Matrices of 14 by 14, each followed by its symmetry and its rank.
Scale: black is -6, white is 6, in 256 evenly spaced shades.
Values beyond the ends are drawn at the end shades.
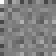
symmetric, rank two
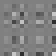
symmetric, rank one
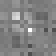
symmetric, rank two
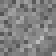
symmetric, full rank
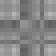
symmetric, rank one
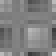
symmetric, rank one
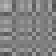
symmetric, rank one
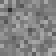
symmetric, full rank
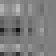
neither, rank one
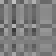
neither, rank one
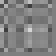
symmetric, rank one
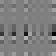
neither, rank one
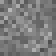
symmetric, full rank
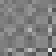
symmetric, rank two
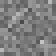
symmetric, full rank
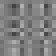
neither, rank one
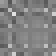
symmetric, rank two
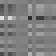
neither, rank one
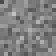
symmetric, full rank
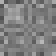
symmetric, rank two
